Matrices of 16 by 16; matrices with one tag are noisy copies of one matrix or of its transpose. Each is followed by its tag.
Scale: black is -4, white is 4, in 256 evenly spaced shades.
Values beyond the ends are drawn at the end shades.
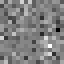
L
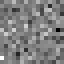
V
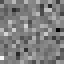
V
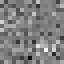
L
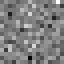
V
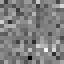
L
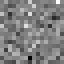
V
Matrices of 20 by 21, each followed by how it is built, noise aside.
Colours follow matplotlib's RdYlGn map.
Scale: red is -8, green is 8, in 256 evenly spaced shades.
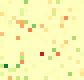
sparse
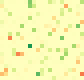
sparse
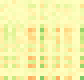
low rank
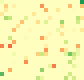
sparse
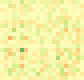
low rank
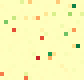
sparse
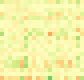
low rank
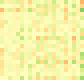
low rank
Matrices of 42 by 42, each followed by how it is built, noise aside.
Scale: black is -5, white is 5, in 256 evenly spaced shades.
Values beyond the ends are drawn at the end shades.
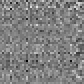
low rank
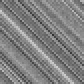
Toeplitz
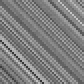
Toeplitz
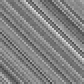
Toeplitz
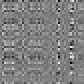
low rank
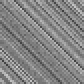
Toeplitz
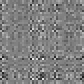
low rank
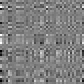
low rank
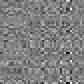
low rank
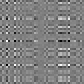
low rank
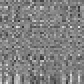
low rank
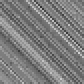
Toeplitz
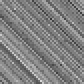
Toeplitz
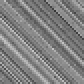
Toeplitz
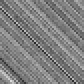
Toeplitz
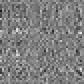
low rank
